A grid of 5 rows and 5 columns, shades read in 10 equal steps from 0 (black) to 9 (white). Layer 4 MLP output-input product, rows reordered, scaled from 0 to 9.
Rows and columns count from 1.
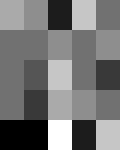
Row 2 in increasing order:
4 4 4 5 5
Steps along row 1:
down down up down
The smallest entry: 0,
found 2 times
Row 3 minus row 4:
0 1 1 -1 -2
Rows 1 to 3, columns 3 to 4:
1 7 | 5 4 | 7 4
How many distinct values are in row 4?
4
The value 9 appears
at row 5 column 3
